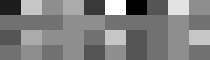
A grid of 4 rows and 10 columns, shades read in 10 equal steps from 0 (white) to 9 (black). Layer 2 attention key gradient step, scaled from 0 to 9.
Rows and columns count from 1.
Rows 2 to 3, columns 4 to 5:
4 4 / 4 5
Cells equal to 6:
5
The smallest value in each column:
5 2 4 3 4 0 5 5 1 2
